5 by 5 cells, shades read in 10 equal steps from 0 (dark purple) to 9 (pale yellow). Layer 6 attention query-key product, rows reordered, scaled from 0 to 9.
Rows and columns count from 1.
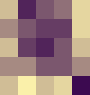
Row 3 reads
7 2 1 3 7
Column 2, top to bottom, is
1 3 2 5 9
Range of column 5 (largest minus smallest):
8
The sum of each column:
31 20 16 20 28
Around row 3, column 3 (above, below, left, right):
2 3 2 3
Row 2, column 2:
3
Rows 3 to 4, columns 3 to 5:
1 3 7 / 3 3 5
